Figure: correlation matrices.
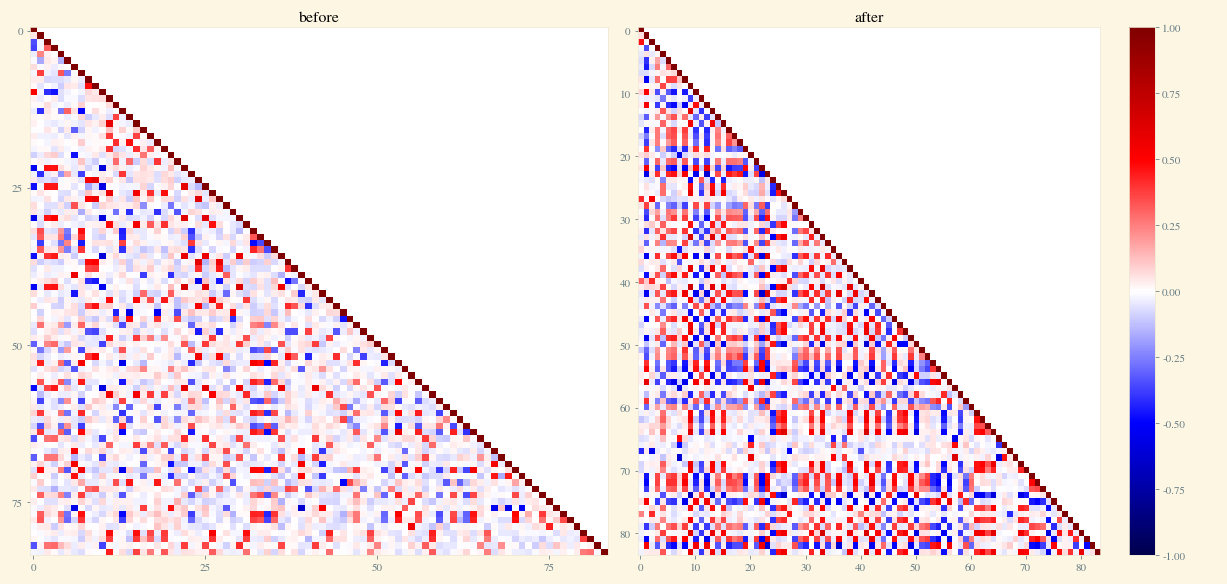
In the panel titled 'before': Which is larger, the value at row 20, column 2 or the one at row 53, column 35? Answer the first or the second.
the second
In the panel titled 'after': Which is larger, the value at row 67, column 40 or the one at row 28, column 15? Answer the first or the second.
the second
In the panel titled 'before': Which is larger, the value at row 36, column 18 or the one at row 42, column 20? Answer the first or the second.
the second
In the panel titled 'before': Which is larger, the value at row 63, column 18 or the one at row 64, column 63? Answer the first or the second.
the first
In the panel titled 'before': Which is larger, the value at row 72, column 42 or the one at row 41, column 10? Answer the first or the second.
the first
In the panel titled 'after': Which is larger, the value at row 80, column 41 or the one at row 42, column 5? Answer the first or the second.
the first
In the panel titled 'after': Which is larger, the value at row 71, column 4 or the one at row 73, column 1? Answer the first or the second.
the first
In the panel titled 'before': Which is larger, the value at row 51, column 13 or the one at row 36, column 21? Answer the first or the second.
the first
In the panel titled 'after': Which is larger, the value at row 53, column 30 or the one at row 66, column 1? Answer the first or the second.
the second
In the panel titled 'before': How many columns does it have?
84
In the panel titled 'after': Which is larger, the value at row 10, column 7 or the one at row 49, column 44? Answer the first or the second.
the first
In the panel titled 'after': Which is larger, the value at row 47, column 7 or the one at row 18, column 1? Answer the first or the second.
the first
